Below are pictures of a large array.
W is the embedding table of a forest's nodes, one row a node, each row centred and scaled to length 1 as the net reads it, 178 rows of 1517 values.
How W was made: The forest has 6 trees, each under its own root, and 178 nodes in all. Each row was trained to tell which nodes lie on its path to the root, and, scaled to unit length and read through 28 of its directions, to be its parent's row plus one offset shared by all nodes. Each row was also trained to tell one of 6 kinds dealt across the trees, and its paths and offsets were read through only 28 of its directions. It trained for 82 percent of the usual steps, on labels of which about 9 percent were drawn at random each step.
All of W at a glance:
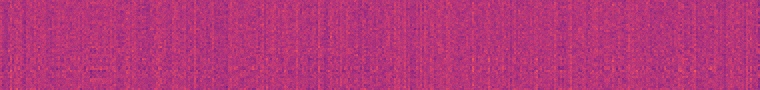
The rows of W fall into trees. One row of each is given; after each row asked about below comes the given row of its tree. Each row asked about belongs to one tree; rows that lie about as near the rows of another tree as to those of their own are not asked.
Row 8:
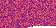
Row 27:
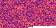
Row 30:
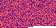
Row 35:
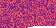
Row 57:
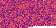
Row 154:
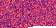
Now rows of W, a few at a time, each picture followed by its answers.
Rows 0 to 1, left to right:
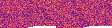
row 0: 8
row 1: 57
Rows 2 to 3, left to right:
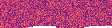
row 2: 154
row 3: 35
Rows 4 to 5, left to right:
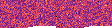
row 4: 154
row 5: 30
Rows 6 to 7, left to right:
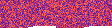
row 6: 57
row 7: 30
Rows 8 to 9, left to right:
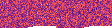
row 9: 57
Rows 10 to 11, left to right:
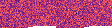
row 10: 30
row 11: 8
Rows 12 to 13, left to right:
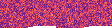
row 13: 154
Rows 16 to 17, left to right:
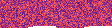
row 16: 57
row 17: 30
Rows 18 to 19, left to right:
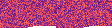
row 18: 27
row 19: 57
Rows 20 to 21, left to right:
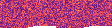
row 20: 57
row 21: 8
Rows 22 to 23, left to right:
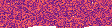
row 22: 27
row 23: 8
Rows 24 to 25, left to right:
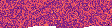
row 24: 57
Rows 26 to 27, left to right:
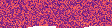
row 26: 57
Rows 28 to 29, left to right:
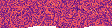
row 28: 8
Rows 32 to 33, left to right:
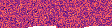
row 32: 30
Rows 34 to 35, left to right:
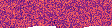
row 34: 154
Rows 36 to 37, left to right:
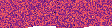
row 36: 154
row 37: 30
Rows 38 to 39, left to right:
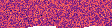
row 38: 8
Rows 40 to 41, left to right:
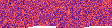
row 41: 154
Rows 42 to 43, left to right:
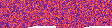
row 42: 57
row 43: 154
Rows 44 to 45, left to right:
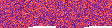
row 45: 8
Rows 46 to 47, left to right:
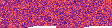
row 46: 57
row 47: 154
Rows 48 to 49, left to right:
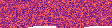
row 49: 154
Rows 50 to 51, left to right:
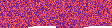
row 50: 8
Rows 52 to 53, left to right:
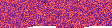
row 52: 154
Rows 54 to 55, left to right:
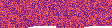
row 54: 57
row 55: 8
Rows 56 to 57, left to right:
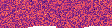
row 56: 57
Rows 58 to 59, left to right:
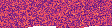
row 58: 30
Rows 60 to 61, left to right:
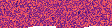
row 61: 8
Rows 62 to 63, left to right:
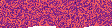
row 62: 57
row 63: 154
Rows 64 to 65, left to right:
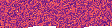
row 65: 27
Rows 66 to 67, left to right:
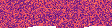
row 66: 154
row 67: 8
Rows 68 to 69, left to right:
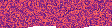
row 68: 30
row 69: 57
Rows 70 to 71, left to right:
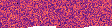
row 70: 57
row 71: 154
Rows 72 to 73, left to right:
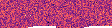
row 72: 154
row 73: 57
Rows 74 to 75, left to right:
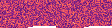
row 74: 30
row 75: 35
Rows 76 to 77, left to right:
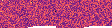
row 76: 57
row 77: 8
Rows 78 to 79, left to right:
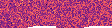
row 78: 8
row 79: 57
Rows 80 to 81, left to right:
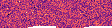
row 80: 57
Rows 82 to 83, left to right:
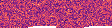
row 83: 154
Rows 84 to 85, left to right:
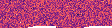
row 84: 8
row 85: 8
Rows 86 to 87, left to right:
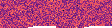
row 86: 27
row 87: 57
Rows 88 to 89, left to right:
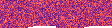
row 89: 57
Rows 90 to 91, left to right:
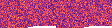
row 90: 57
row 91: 30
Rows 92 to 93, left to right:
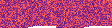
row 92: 57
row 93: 8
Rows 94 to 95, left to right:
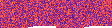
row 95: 154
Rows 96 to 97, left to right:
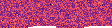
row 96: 8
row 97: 30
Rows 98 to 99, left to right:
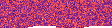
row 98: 8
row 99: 30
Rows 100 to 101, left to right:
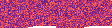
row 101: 8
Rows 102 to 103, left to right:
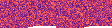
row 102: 8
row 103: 154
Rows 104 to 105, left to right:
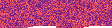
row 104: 35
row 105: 27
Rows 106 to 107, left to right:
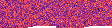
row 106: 57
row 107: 8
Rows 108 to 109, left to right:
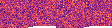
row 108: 154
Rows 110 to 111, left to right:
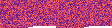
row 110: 27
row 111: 154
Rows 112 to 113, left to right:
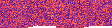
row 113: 30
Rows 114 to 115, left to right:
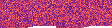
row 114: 8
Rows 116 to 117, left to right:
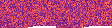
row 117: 154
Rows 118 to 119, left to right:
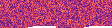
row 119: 154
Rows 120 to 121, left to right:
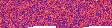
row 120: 57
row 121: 154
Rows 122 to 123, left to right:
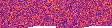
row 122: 8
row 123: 154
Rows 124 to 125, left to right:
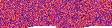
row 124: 154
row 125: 154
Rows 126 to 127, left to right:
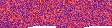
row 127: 8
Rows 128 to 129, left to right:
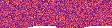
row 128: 8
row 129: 57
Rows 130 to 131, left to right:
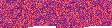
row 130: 57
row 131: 35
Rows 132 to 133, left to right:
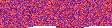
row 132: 154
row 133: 30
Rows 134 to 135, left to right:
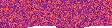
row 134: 57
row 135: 57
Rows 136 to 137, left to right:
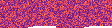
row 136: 57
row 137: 30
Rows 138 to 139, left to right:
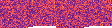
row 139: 30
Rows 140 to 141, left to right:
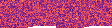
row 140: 30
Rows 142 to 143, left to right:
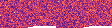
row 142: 30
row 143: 8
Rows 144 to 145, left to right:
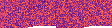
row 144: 154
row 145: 8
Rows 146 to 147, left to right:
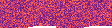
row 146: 154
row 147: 8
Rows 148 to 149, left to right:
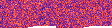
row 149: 35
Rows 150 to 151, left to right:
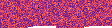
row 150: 57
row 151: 8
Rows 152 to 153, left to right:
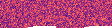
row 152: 154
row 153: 154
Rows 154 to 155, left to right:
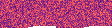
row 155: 57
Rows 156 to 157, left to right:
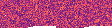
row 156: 57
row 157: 30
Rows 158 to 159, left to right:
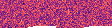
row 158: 8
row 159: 154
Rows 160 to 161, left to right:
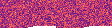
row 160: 57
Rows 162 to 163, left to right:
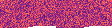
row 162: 154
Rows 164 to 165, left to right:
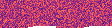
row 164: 8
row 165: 154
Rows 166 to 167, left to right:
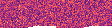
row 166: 30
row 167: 154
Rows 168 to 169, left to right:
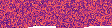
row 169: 30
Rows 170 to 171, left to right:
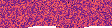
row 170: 57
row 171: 30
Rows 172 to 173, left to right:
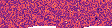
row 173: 8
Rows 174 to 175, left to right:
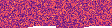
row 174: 8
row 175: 8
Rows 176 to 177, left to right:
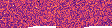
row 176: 8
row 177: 154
